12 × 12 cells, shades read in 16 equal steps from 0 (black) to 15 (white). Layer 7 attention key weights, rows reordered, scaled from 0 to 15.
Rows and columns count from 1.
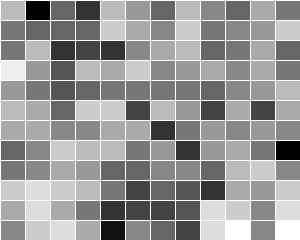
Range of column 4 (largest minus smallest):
9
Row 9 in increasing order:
6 6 6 7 8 8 8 8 9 10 11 12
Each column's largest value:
14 13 13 12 12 12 11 12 13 15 12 15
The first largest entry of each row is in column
1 5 2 1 12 4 1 3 11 2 2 10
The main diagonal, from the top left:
11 6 3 11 7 4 3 3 6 10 8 15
